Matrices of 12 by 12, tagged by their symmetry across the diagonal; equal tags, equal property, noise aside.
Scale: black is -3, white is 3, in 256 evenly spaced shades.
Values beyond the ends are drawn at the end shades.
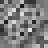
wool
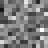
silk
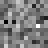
silk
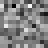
silk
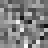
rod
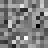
rod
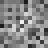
wool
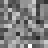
silk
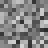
wool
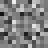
rod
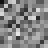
wool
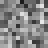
silk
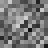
wool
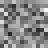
silk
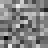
silk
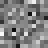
wool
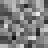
rod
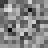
wool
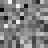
rod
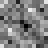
wool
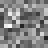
silk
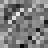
wool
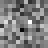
rod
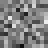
rod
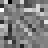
rod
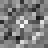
wool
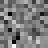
silk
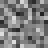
rod
